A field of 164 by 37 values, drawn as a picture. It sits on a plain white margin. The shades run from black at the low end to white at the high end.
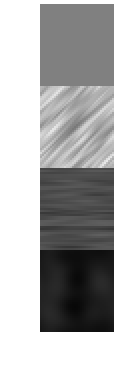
It is made of 4 by 1 panels. Panel 1,1: middling, flat. Panel 2,1: high, slanting up to the right. Panel 3,1: low, streaked across, faint in contrast. Panel 4,1: very low, smooth, faint in contrast.
